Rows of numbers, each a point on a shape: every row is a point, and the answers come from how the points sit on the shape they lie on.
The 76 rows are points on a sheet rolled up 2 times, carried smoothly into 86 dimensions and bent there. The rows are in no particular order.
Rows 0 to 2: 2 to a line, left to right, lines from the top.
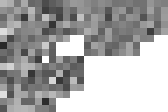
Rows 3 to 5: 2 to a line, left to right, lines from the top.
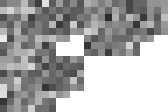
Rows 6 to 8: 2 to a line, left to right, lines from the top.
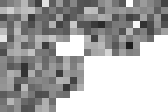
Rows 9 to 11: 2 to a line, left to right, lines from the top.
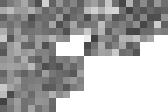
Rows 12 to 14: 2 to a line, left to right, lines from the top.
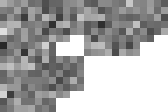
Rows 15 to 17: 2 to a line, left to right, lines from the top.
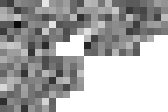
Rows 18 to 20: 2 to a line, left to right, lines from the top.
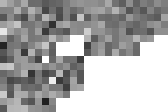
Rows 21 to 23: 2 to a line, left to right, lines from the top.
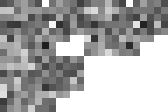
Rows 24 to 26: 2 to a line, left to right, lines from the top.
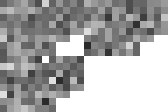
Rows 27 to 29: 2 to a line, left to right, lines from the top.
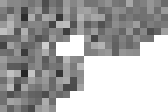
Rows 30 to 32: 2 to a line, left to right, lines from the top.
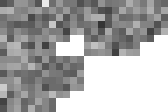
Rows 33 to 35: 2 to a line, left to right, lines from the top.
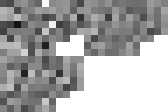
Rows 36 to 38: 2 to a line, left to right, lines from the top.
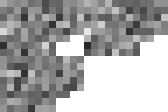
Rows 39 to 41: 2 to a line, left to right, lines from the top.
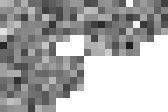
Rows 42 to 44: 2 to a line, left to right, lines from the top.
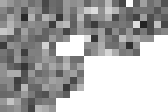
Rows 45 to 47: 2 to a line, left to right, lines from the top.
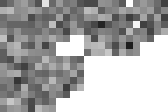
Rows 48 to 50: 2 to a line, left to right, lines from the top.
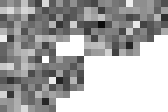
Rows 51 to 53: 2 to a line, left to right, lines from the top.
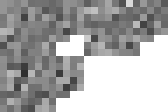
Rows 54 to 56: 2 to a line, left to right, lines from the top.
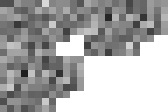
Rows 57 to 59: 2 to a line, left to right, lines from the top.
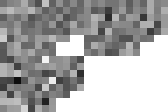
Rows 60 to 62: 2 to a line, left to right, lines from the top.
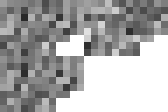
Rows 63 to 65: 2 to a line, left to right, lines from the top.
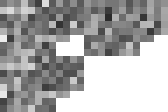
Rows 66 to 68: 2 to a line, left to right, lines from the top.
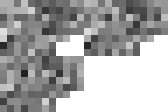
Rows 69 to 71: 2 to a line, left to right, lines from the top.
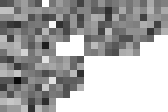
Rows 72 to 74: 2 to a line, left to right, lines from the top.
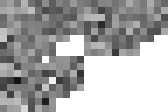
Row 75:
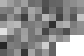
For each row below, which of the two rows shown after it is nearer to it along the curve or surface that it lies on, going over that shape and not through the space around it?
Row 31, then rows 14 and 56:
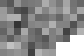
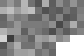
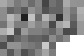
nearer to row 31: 56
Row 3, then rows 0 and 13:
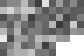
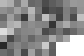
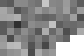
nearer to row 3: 0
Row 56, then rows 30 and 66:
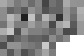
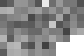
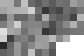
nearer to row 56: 66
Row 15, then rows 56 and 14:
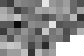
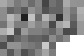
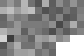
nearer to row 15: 56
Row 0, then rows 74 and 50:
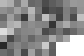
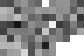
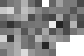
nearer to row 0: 50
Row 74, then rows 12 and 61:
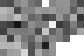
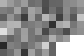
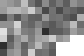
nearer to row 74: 61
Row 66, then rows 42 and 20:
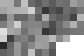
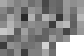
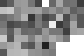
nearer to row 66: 42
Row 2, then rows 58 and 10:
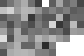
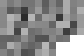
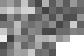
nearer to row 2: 10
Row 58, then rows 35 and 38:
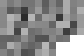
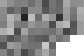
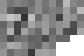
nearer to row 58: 35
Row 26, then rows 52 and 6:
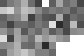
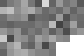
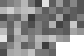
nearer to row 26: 6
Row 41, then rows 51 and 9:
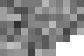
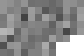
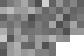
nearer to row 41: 9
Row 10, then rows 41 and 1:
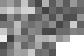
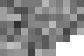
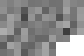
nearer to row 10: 41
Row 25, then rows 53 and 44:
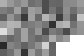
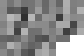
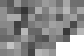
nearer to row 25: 53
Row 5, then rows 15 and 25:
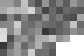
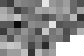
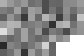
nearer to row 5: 25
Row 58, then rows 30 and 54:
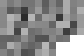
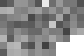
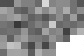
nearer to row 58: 54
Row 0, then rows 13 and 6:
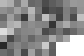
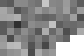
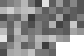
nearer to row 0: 6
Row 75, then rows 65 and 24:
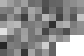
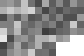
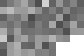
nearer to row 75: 65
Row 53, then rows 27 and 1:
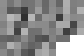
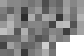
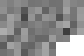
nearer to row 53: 27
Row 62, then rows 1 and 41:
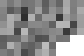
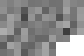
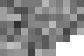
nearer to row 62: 41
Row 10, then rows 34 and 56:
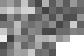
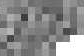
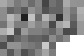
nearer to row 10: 56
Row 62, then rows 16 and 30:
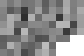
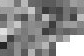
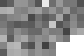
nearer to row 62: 16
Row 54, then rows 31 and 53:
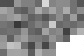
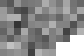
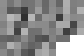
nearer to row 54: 31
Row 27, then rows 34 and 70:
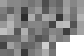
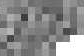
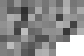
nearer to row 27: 70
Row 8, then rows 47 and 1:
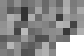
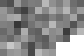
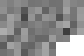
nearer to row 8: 47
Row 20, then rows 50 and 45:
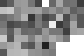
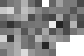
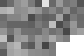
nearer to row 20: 50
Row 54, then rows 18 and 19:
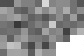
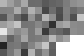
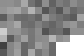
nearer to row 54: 19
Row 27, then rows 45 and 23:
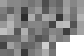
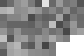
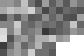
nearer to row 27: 23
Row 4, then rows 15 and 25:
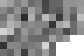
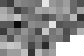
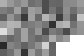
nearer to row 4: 25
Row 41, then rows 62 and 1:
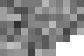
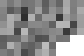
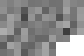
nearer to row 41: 62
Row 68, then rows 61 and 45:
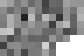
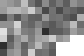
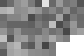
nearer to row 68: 61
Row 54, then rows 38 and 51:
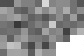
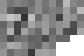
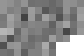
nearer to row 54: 38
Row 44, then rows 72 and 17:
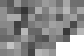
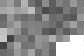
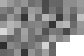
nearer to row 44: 17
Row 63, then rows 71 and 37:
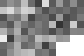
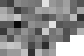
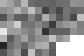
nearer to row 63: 37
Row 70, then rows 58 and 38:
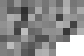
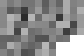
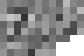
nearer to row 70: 58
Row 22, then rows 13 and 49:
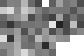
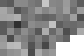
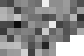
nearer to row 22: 49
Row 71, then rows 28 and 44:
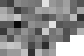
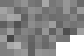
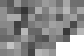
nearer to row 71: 44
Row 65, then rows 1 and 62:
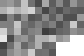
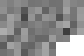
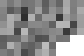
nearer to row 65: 62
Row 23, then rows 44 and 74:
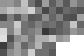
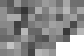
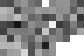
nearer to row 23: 74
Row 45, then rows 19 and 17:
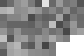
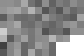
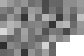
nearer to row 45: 19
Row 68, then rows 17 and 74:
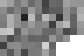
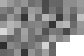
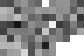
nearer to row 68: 17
